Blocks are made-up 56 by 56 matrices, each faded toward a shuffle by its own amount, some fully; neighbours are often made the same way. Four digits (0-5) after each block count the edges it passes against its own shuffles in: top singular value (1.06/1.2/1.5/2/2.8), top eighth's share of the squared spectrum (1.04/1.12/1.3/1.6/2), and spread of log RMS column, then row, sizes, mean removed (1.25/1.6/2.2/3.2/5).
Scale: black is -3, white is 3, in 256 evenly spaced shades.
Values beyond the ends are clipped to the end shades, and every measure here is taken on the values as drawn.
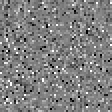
2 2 1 0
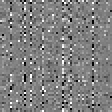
4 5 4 2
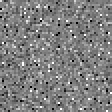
0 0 0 0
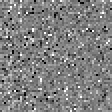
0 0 0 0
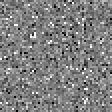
1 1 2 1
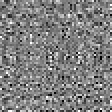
4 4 2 3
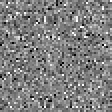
2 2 0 1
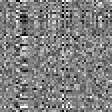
4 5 3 3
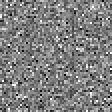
2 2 0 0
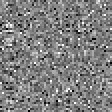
3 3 1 1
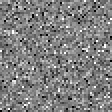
1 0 0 0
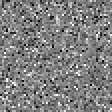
1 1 0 0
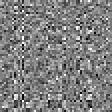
4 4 3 2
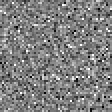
1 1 0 0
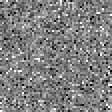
1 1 0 0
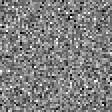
0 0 0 0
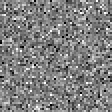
0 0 0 0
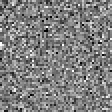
2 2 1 0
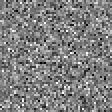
0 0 0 0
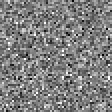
2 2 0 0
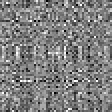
4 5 3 3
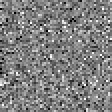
3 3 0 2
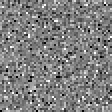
0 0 0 0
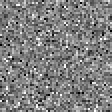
2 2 0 0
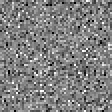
2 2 1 1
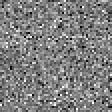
3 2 0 1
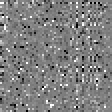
4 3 2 1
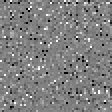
3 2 0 0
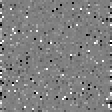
3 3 1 0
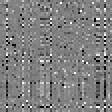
5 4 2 2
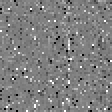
2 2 0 0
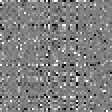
4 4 3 2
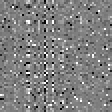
4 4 2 1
